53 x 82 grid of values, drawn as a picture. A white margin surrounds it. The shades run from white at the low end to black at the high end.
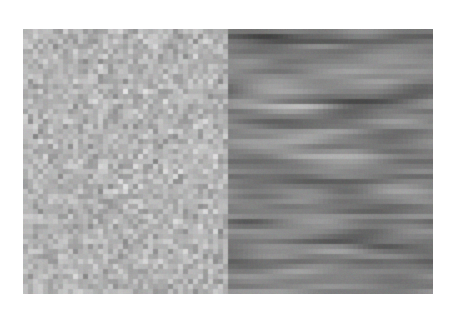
It is made of 1 by 2 panels. Panel 1,1: low, fine-grained. Panel 1,2: middling, streaked across.
